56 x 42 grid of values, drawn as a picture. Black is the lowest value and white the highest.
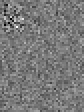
In the top left lies a patch that is rougher than the rest. The grain is fine, like static. There are no regular stripes. On average the colour sits 50% of the way up the scale. The distribution is heavy-tailed on both sides. No single row or column stands out from its neighbours. The top left is the roughest part.
